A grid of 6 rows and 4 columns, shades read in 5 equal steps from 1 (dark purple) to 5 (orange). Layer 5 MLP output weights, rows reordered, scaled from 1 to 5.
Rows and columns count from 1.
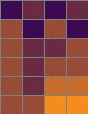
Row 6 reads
3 3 5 5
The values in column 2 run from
1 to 3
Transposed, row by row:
1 3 3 3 3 3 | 2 1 2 2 2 3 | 1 3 2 3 4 5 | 2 1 3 3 4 5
